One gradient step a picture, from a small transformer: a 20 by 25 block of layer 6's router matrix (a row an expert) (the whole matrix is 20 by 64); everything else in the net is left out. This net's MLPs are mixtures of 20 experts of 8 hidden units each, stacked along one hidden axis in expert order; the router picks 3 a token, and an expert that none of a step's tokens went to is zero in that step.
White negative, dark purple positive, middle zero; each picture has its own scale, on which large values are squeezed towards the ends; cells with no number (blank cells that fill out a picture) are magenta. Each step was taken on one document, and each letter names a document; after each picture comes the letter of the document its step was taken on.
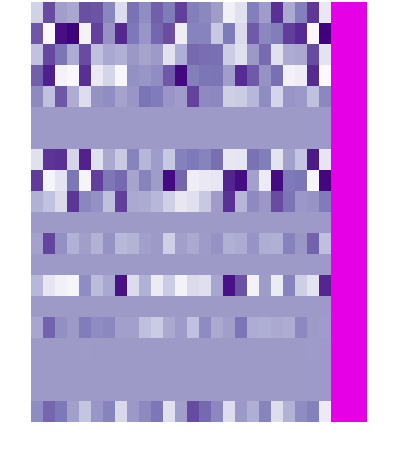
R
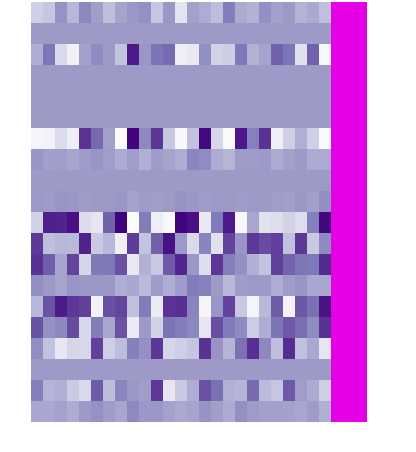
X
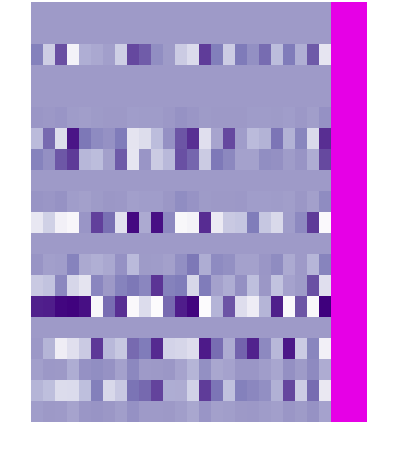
X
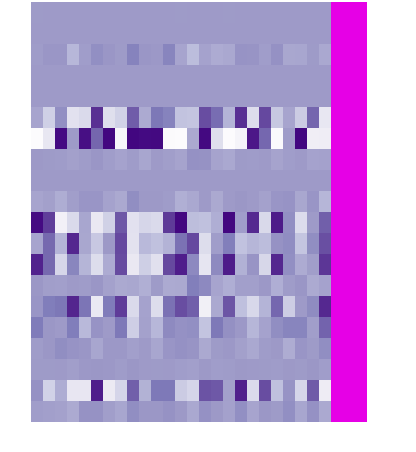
X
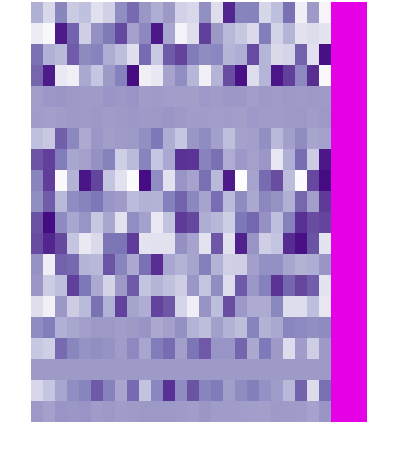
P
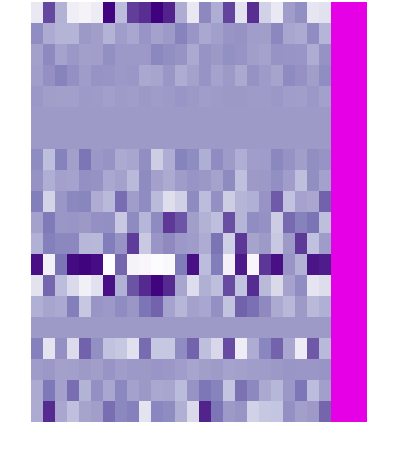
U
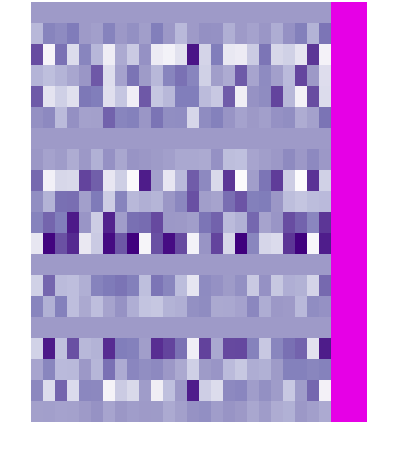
U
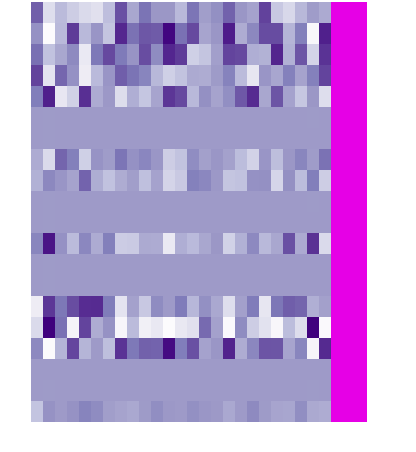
R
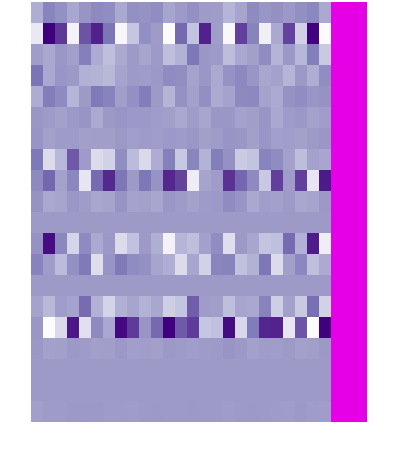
R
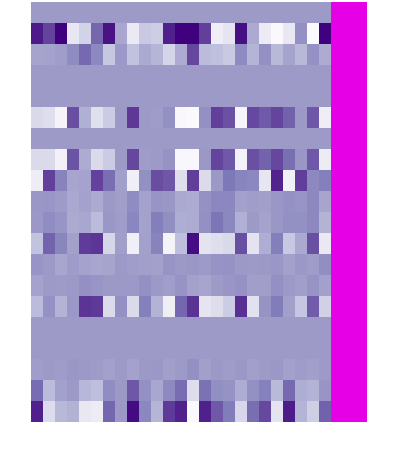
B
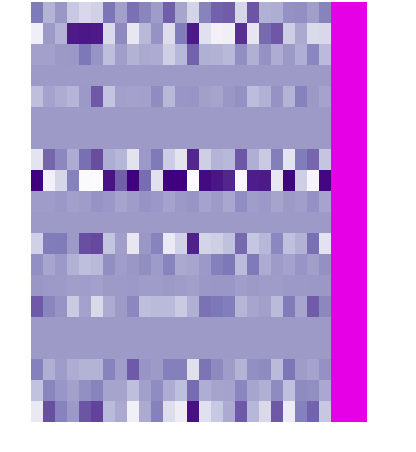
B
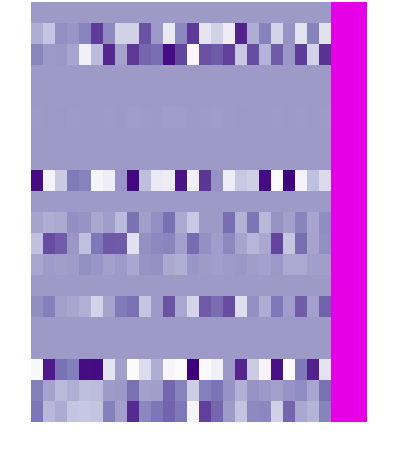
B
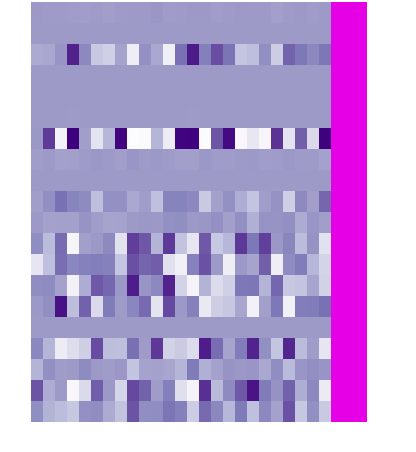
X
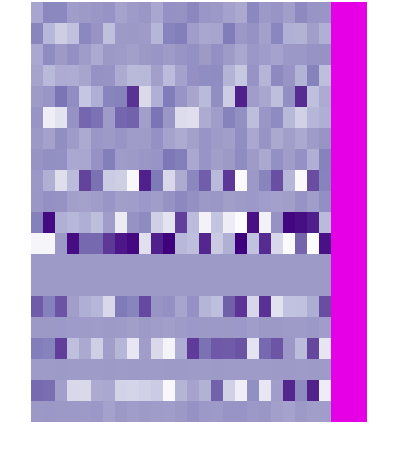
U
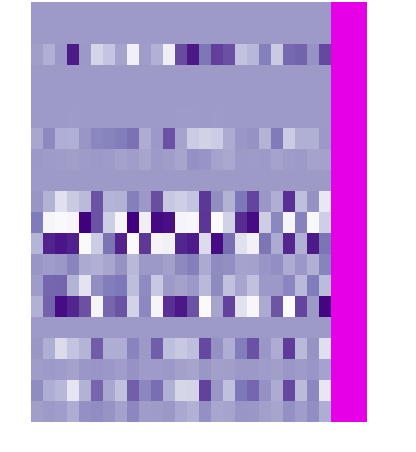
X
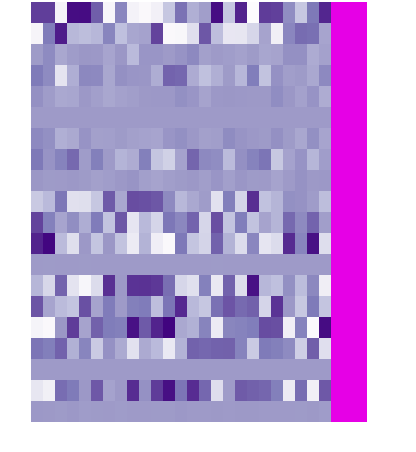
P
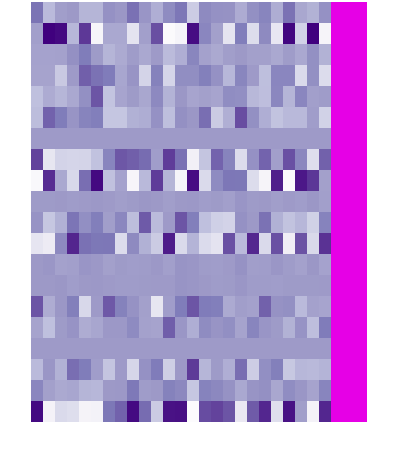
B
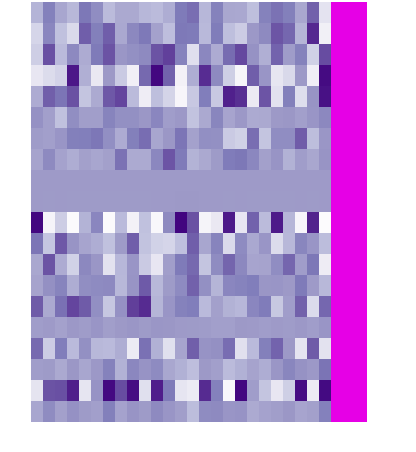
U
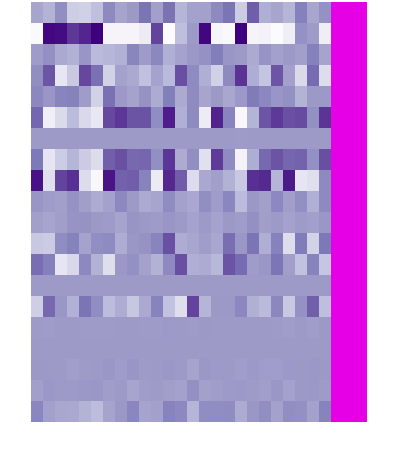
B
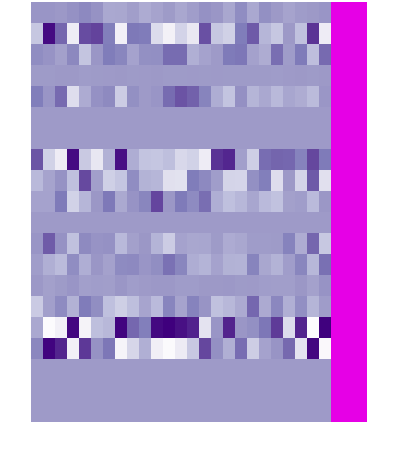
R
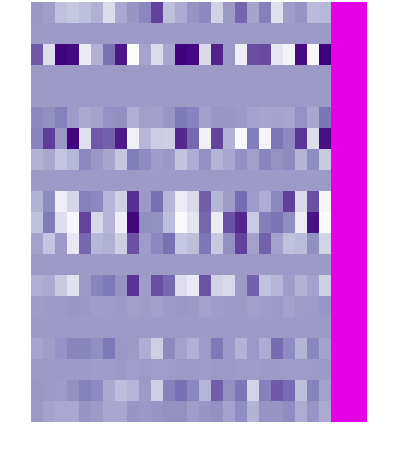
X
